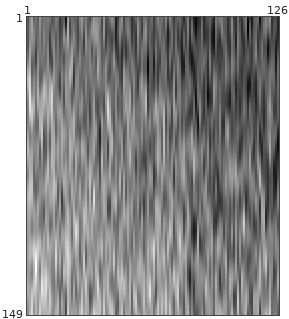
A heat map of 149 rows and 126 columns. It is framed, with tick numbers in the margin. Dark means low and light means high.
Neither half mirrors the other. Streaks run downward. The field climbs toward the bottom left. The bottom left is the ninth with the highest average.
